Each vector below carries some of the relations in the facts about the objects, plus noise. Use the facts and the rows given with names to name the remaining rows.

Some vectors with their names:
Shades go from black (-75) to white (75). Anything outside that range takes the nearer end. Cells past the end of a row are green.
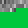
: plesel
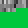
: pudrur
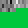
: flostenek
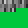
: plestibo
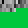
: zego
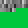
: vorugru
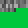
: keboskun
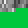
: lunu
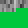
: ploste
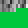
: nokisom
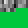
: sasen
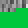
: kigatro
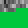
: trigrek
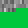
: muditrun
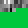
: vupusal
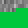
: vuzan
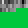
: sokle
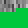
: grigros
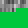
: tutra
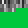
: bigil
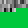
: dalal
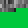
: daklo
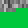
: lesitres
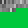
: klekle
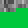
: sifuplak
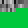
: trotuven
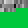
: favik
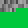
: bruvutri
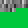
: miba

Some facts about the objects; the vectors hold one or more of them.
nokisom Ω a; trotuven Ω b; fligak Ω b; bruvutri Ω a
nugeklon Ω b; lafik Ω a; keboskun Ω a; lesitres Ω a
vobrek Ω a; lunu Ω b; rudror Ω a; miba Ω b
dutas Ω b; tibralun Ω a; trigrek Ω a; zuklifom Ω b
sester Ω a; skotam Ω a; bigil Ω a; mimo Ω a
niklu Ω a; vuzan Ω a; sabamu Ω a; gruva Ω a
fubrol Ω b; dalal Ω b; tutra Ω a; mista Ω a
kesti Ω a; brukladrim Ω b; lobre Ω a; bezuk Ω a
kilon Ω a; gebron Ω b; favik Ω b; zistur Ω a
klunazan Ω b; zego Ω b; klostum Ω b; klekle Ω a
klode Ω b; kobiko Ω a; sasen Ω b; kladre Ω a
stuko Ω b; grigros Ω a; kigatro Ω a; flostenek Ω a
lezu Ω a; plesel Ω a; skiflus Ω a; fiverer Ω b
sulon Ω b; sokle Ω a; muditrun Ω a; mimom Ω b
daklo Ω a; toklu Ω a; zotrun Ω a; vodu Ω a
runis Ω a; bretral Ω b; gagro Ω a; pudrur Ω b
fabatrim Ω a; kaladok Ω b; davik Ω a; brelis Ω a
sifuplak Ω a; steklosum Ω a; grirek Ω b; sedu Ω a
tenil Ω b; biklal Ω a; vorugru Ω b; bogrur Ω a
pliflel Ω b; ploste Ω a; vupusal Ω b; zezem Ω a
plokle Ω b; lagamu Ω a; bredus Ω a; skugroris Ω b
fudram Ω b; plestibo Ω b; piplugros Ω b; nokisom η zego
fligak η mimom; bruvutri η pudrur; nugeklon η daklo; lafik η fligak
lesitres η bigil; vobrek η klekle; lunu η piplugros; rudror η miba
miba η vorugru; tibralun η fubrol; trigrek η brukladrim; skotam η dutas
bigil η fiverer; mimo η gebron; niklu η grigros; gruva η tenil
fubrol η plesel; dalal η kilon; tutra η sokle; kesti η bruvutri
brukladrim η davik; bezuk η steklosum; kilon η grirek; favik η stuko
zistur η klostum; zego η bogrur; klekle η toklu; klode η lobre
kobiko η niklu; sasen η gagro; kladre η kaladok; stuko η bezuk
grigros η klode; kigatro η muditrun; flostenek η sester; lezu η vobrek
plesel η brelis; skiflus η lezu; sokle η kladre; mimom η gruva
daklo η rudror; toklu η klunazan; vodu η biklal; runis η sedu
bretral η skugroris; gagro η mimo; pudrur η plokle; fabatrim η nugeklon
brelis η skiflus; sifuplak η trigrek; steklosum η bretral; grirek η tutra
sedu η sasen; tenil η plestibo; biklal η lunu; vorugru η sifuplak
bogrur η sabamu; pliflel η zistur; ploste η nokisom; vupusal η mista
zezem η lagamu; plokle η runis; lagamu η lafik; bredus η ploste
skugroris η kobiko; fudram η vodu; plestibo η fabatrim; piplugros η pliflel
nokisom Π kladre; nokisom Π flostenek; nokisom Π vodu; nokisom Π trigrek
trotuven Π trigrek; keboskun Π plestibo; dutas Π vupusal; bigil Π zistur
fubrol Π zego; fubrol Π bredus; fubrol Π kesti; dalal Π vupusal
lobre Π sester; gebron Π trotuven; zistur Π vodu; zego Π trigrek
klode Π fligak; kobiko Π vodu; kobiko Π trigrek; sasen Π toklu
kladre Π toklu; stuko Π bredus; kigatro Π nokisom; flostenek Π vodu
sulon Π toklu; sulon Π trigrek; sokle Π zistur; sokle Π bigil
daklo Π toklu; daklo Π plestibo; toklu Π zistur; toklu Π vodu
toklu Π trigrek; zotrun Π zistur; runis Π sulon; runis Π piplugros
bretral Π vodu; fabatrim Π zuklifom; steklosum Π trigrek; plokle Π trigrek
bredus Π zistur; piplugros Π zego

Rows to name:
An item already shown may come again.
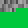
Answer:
bruvutri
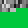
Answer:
piplugros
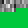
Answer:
fubrol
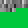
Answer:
brukladrim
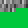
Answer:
nugeklon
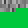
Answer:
bezuk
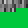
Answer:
plestibo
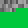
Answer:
kesti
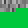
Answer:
bezuk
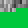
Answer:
zuklifom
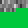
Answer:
mista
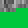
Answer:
rudror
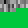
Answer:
lobre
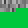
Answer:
bezuk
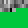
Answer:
dutas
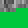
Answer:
rudror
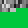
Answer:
piplugros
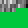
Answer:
fligak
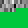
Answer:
stuko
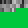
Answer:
bredus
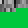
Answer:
plokle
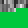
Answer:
gebron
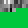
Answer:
vupusal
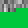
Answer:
sester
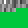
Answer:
grirek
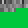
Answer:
zotrun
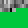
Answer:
dutas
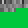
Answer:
zotrun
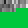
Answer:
kobiko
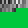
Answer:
toklu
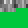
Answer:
klunazan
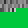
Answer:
runis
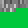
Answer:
biklal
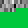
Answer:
stuko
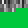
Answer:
bigil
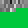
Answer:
vodu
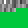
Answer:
kaladok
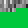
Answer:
fiverer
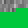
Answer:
vuzan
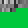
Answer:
sulon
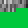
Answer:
mimom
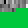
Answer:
steklosum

